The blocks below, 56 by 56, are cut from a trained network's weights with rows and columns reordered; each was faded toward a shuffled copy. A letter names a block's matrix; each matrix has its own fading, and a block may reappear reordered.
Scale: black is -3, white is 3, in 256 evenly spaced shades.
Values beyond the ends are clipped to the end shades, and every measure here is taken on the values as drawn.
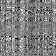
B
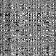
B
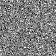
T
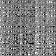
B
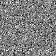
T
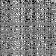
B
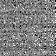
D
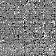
D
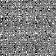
D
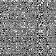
D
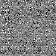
D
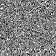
T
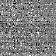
D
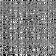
B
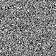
T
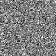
T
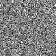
T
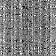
B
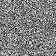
T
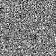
T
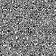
T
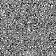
T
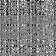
B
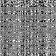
B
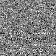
T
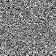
T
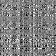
B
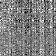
B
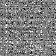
D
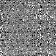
D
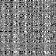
B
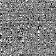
D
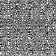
D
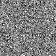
T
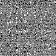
D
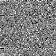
T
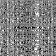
B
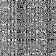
B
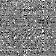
D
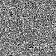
T
